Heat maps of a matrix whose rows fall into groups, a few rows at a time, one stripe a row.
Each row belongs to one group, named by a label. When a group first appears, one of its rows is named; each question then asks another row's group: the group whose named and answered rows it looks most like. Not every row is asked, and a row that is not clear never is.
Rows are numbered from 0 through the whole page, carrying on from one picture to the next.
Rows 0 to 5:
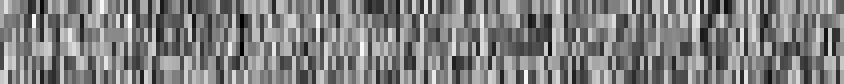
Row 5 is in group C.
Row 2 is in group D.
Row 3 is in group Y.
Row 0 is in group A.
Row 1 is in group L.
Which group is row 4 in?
C
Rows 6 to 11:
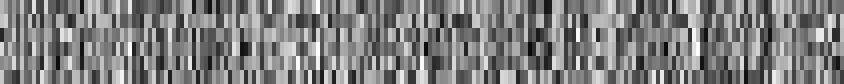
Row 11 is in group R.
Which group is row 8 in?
D
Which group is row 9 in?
L
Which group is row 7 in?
C
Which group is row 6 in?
L
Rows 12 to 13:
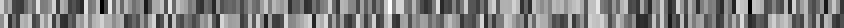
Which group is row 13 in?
R
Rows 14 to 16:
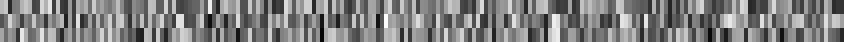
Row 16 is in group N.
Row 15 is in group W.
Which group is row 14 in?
R
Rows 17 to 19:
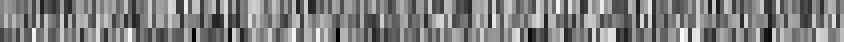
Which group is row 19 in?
L
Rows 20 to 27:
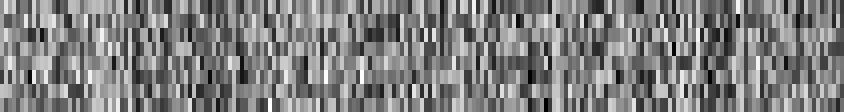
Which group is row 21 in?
R
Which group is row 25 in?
L
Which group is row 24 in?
Y
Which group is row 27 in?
N
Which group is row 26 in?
A
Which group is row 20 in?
Y
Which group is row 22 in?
A
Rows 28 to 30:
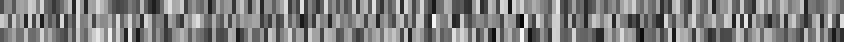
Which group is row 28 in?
W
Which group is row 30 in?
N
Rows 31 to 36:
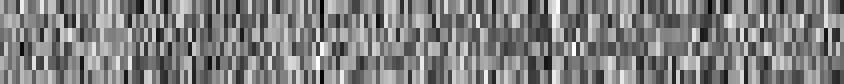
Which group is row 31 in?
N
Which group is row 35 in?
L
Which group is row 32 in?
W
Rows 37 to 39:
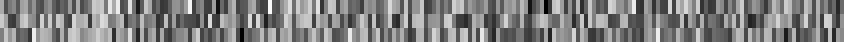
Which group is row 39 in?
Y
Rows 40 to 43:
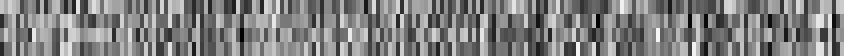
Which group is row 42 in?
Y
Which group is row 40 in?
W
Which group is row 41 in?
D
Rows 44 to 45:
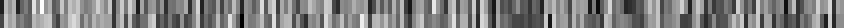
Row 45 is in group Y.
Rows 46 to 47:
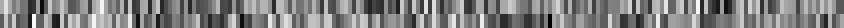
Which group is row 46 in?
A
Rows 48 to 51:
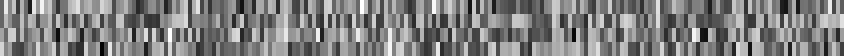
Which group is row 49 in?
W
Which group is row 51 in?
A
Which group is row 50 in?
D
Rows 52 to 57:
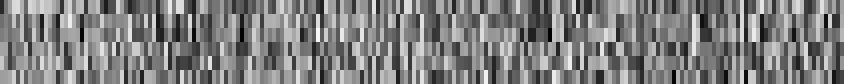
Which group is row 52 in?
W
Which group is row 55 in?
R
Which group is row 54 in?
L
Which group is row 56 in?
R
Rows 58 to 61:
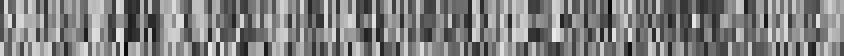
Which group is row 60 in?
W
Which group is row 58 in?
W
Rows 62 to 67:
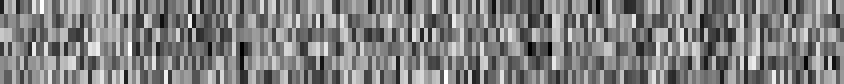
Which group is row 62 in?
Y
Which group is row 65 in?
L
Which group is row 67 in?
R
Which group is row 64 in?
A
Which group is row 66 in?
D
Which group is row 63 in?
N
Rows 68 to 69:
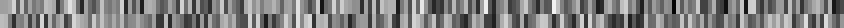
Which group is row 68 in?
D
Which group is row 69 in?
R
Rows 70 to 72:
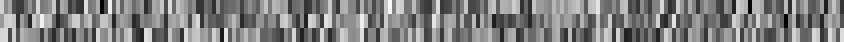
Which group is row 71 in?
Y
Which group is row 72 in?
C
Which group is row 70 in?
A
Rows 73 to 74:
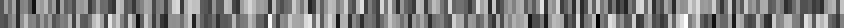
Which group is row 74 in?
N
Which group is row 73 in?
C
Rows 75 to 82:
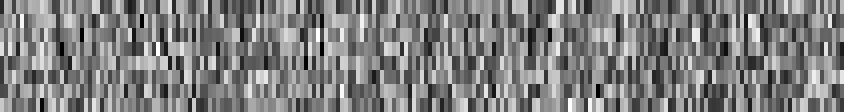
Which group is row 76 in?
D
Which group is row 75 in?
W
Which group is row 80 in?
C
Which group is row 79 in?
R
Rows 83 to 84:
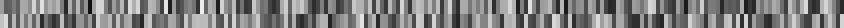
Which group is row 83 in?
R
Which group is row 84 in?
C
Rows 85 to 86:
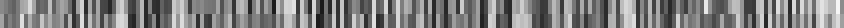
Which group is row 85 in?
W
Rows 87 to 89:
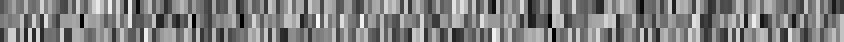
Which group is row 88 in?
L
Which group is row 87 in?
N
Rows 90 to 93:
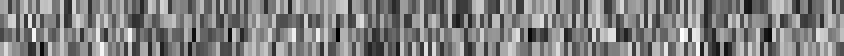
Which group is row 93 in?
A
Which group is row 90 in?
R
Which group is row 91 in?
C
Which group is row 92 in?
L
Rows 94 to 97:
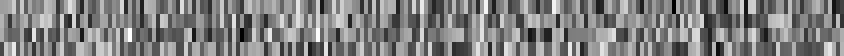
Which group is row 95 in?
R
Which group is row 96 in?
L
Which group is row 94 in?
D
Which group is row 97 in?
C
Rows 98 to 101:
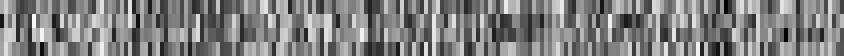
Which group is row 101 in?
A
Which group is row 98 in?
A
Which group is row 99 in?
Y
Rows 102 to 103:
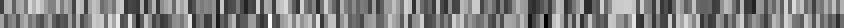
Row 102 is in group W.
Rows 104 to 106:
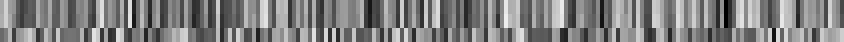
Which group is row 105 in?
A
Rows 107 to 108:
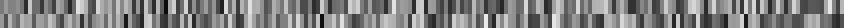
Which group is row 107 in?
C
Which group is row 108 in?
N
